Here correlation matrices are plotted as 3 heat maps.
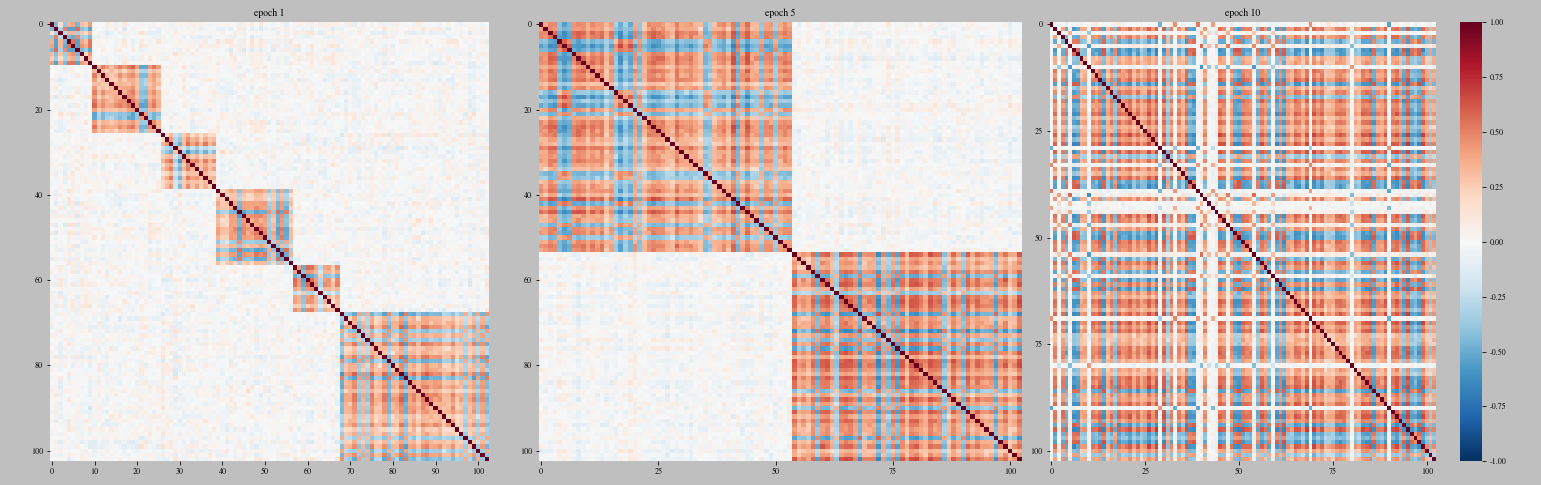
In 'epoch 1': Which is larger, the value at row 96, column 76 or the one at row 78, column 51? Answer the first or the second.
the first
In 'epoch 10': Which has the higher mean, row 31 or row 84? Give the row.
84
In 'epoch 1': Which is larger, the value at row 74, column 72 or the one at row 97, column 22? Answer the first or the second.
the first
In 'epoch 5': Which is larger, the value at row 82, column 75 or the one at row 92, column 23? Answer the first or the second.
the first
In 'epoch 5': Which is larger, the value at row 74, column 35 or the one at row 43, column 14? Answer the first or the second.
the second
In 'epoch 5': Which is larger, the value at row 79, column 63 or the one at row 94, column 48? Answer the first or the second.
the second
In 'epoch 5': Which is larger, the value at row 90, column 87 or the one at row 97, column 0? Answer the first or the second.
the second
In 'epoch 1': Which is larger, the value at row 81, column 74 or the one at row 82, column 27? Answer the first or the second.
the second
